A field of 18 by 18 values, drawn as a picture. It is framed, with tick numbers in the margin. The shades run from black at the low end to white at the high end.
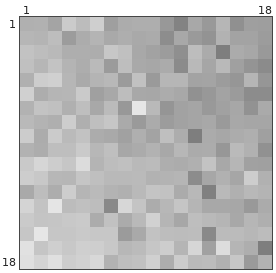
Values rise toward the bottom left. The bottom left is the ninth with the highest average. No regular stripes run through it. The halves do not mirror each other. The texture is fine-grained noise.
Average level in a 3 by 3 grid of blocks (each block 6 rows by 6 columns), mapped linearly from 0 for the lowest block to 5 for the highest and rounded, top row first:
310
421
532
